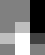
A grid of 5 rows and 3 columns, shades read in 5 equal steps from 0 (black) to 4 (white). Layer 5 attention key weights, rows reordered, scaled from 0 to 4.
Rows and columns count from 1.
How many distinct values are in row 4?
3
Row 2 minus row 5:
0 -2 -2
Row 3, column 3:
0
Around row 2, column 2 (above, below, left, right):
2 3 2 0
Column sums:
11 15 3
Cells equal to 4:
2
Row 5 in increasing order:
2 2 4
